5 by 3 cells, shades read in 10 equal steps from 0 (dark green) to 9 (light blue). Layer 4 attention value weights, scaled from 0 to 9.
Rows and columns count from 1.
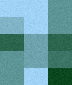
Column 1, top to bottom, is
9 7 2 5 5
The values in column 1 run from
2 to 9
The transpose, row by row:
9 7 2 5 5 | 9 9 6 6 9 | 5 5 2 3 0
